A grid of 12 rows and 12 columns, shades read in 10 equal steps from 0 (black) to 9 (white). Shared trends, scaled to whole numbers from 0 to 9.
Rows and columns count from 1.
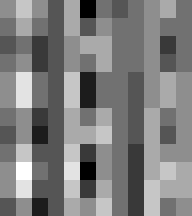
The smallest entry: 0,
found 2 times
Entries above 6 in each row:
1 0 0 0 2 2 0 1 2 3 3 2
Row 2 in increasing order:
3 3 4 4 4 4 4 4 5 5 6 6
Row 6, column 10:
5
